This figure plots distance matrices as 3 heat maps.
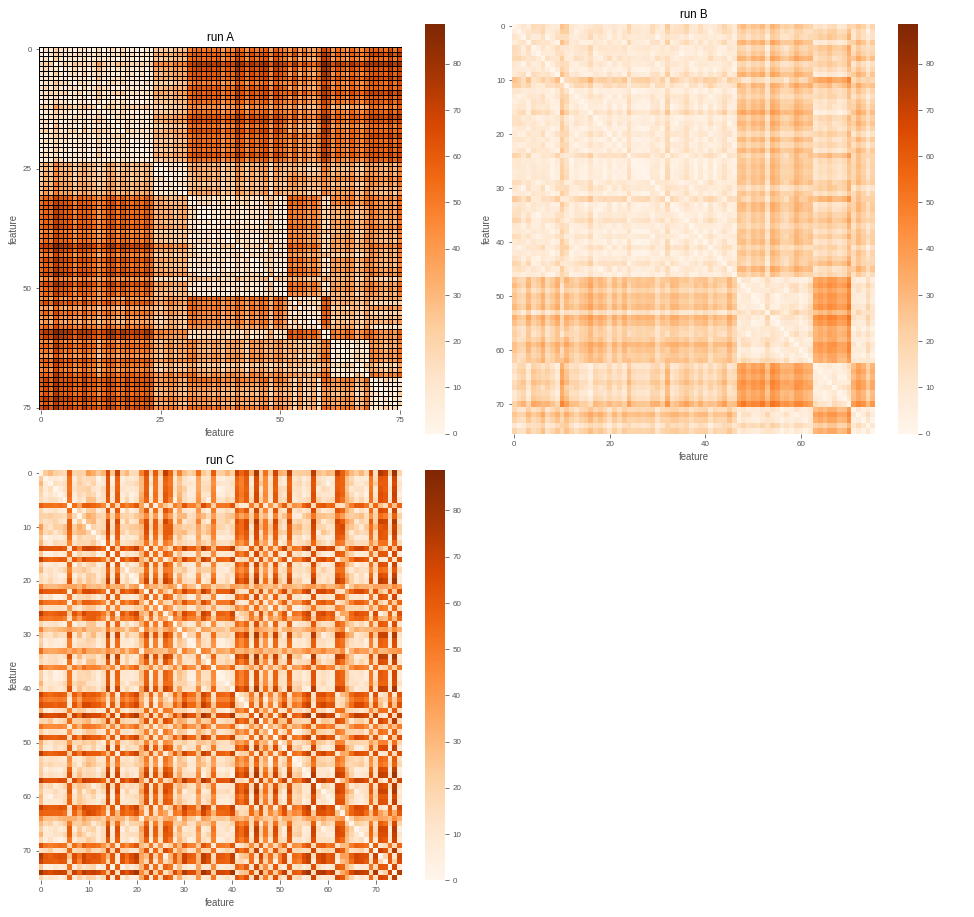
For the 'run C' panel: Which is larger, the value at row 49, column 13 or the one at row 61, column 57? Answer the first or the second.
the second
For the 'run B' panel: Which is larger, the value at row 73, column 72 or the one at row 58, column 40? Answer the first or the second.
the second
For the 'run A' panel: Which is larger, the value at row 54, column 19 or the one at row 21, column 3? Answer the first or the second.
the first
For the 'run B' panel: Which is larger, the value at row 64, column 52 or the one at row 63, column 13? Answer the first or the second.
the first
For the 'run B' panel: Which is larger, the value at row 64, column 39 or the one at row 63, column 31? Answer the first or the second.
the first
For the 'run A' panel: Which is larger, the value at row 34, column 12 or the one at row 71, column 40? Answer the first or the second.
the first
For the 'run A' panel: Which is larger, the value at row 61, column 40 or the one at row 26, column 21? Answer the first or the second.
the first
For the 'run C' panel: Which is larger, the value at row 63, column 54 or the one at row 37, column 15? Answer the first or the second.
the first
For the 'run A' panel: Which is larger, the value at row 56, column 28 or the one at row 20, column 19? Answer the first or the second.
the first
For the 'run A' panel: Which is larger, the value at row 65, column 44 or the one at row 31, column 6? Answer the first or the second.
the second
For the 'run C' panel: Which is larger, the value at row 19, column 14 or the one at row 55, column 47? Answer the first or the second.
the first
